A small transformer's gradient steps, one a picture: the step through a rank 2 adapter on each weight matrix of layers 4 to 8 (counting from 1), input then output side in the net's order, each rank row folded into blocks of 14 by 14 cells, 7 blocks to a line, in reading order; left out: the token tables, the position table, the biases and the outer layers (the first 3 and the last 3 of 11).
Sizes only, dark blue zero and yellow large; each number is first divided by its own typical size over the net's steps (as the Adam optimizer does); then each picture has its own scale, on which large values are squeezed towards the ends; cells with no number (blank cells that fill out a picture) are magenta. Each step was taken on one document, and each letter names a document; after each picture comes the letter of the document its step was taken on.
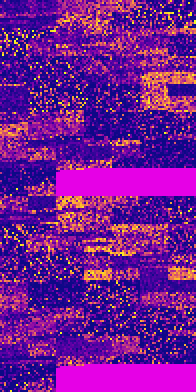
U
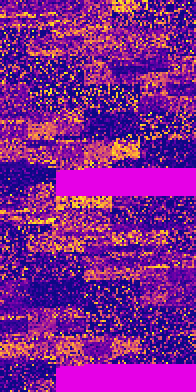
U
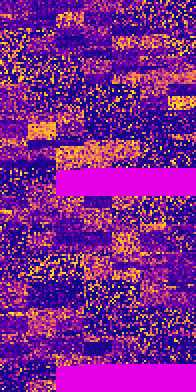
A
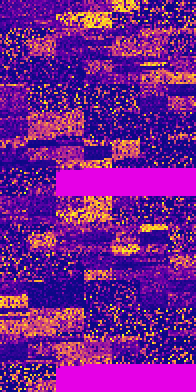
U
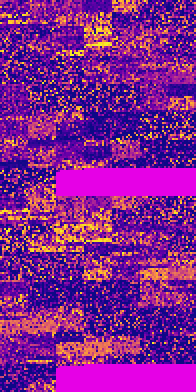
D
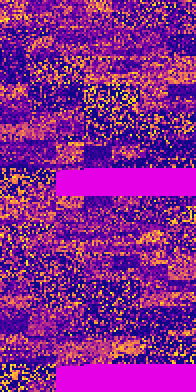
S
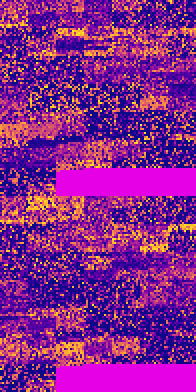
D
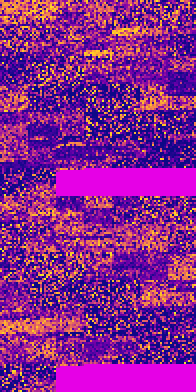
S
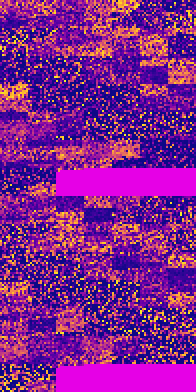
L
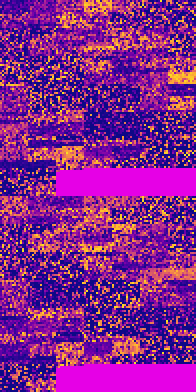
A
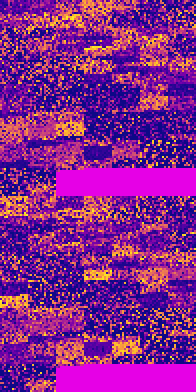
A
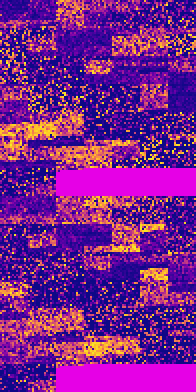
A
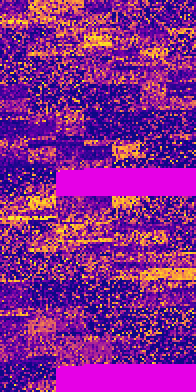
D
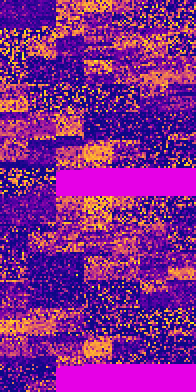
D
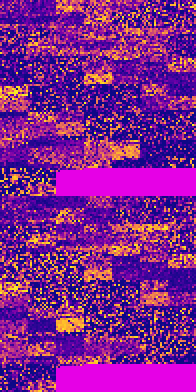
L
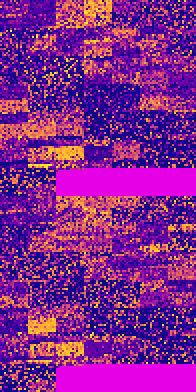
S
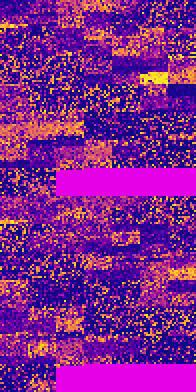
A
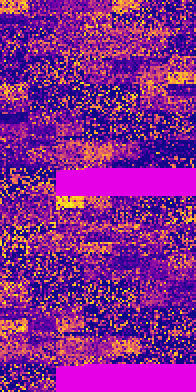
L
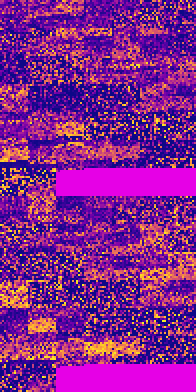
S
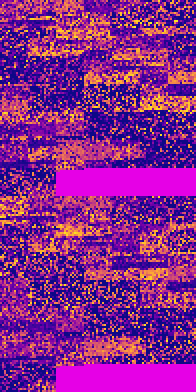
L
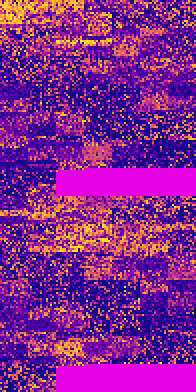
S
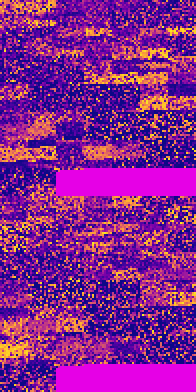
S
